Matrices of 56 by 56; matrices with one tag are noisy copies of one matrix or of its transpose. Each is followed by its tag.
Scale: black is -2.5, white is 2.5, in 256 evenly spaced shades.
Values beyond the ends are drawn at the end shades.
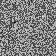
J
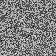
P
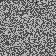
J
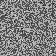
P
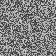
P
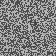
P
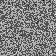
P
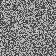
J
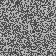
P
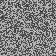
P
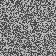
P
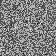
J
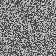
P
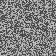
P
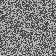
P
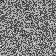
P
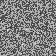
P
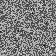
P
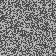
P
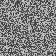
P
